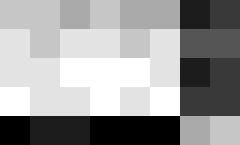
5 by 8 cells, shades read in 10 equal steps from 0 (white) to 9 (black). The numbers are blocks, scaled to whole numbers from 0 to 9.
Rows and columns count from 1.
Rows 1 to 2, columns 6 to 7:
3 8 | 1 6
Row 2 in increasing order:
1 1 1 1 2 2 6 6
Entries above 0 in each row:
8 8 5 5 8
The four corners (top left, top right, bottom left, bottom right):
2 7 9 2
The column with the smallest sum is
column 4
